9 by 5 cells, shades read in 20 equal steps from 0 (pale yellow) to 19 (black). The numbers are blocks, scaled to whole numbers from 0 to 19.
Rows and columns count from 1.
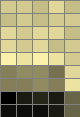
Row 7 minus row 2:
5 6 4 6 -2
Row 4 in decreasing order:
4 3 3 2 2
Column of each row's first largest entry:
3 1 5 4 5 4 1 1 1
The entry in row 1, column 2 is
3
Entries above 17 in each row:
0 0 0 0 0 0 0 1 3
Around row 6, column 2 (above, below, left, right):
1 9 9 8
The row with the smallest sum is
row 5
